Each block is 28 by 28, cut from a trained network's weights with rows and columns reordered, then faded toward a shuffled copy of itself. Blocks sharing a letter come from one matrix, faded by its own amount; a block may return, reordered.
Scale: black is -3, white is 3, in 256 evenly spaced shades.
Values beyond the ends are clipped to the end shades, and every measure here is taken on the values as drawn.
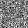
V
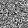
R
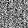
V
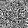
V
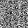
V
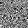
R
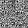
R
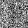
V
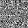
R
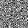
R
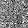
V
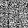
V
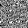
R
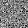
V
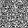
R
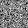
V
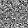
R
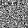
V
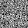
V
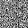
V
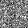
V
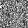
V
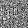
V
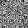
R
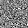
R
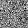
R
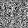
V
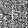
V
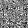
V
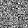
R
